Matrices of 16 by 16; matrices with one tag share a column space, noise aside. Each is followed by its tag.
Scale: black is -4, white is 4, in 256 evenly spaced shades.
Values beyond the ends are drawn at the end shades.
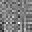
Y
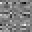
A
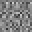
A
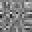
A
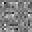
A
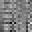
Y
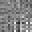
Y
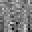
Y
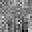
Y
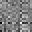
Y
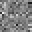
A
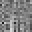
Y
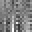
Y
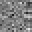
A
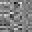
A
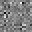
A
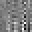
Y
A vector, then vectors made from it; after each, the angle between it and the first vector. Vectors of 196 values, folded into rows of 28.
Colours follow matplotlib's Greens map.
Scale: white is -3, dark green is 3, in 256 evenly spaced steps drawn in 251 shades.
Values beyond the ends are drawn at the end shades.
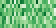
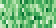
orthogonal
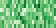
partly opposed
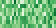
nearly opposite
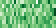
nearly opposite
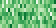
partly opposed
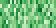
partly aligned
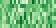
partly opposed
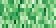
partly aligned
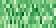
partly aligned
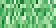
nearly parallel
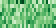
partly aligned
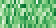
nearly opposite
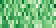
partly aligned
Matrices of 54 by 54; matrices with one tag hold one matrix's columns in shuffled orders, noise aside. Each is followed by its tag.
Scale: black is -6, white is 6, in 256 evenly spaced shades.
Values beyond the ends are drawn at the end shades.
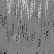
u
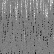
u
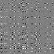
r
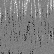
u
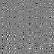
r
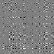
r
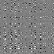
r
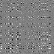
r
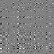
r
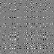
r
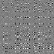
r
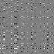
r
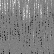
u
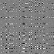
r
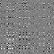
r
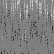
u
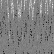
u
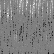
u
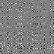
r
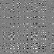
r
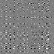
r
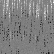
u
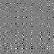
r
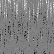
u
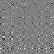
r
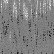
u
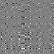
r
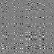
r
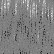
u
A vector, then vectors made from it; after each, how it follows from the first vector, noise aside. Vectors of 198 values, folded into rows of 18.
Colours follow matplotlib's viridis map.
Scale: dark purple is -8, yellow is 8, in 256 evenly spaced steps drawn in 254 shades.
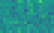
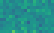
reversed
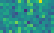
scaled up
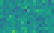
reversed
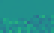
partly zeroed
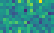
scaled up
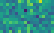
scaled up
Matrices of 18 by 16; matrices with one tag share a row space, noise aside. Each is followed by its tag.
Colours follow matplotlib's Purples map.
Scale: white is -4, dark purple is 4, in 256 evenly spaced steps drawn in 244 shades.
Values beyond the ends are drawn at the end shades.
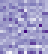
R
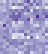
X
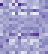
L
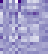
L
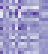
L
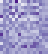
L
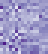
L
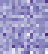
X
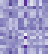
R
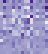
X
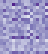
X
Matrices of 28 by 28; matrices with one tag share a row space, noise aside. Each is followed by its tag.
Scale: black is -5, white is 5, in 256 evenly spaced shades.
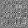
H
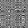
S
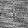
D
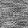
D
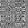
S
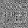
H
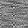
D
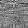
D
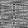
D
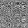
S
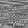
D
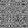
S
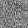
H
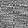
D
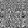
S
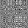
H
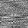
D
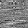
D
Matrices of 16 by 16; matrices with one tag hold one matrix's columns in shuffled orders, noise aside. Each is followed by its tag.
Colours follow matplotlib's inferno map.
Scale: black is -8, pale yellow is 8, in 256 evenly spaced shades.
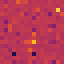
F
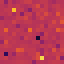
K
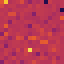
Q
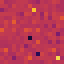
K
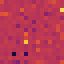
F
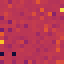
F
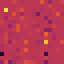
F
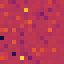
K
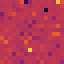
Q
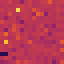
F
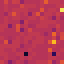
F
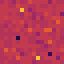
K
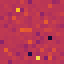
K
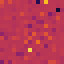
Q
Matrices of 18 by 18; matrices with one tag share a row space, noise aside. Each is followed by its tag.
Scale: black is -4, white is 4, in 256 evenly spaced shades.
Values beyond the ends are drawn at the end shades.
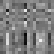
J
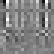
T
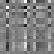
J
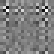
T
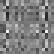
T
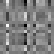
J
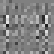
T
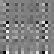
T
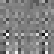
T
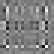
T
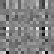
T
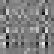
T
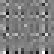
T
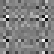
T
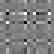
J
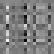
J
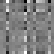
J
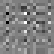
J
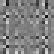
T
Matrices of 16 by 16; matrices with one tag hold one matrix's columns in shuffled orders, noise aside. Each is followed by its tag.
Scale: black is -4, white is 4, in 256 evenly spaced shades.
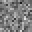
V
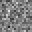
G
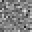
G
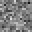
V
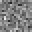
V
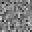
V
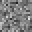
V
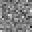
G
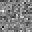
G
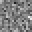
V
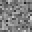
V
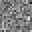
V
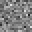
G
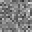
G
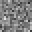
V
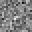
V
